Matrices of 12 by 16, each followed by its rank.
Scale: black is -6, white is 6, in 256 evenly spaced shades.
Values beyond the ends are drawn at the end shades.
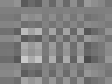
one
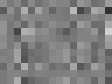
two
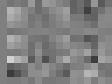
two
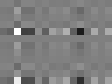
one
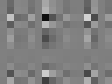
one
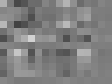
two
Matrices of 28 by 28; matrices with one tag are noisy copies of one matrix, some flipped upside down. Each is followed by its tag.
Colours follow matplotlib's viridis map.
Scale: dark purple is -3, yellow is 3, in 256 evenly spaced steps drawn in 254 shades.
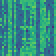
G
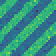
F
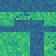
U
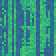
G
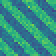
F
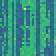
G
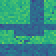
U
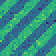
F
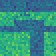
U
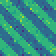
F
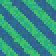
F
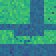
U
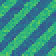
F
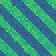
F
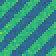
F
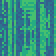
G
